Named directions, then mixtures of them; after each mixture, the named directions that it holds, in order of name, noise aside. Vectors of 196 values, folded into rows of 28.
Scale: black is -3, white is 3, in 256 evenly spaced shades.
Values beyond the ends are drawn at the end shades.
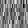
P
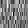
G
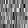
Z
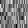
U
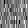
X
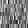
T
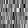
Z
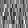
P, X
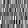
G, T, X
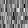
U, Z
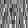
P, X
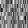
U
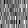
X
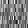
T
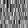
G, X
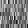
T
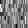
U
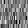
T, X, Z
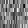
Z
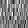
G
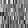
T, U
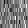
X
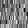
T, Z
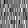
X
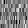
T, X, Z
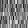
P, T
